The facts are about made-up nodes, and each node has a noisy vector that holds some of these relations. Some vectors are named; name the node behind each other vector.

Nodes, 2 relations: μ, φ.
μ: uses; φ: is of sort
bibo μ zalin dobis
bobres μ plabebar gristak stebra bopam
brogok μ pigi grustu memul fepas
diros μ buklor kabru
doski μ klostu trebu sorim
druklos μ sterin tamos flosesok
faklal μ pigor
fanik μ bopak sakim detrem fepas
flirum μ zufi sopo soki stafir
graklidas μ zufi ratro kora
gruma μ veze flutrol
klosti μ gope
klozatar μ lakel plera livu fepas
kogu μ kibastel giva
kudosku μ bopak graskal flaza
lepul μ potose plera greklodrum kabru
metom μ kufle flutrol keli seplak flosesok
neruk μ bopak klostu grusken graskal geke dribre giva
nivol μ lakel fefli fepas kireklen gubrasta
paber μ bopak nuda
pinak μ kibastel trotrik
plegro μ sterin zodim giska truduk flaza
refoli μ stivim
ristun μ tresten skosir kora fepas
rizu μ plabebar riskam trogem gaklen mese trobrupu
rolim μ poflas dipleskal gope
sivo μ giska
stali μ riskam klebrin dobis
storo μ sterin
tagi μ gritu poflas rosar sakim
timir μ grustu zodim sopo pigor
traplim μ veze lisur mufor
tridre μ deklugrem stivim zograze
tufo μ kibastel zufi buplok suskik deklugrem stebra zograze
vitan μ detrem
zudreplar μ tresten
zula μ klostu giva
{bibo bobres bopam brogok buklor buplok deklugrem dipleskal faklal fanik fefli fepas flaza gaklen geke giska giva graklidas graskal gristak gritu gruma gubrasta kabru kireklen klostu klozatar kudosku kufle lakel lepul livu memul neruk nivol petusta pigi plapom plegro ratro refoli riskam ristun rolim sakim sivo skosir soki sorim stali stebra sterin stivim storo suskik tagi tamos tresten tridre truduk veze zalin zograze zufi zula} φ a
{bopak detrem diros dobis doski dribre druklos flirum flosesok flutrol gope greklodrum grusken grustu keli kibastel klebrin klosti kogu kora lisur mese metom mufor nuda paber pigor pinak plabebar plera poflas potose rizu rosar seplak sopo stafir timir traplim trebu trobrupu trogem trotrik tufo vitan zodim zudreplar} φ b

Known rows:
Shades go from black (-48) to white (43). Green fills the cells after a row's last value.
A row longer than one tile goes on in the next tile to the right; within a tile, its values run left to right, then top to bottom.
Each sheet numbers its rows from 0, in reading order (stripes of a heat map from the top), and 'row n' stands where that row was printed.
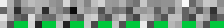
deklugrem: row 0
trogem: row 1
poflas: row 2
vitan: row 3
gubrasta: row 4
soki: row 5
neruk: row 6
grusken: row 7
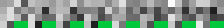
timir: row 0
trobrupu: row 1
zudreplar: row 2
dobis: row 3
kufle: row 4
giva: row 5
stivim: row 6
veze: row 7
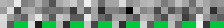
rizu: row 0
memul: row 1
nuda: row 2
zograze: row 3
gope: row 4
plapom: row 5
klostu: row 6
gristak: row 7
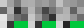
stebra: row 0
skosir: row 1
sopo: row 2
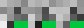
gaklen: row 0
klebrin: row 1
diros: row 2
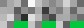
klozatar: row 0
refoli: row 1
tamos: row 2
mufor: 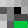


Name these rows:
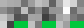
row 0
zalin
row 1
sorim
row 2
metom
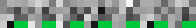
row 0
detrem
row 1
gruma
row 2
ratro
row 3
kibastel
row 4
doski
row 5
pigor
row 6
trebu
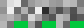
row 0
druklos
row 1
pinak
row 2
geke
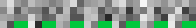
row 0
flosesok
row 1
riskam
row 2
zula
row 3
lepul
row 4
flutrol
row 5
tridre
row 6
bobres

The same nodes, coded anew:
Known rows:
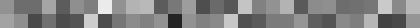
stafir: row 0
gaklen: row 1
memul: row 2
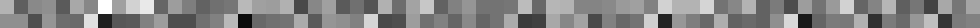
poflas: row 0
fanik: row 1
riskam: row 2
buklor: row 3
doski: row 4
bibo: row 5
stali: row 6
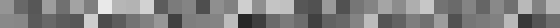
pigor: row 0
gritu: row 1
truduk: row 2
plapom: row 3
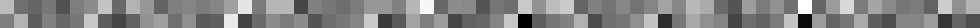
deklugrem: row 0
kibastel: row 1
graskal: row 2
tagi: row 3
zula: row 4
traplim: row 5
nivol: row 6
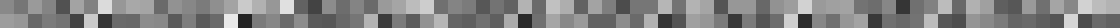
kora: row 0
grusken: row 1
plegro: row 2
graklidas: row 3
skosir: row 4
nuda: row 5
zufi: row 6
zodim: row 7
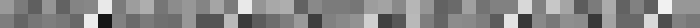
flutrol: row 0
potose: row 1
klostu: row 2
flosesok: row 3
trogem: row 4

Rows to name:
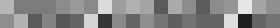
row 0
kogu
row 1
detrem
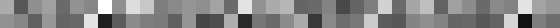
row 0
gope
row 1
diros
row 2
stebra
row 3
vitan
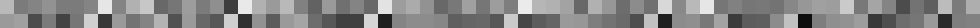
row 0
pinak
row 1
rizu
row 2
flirum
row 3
grustu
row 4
zudreplar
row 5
neruk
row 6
ristun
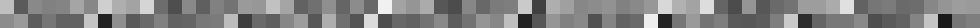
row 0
paber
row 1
storo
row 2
plabebar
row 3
veze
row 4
trebu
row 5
sivo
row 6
kudosku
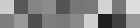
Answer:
dipleskal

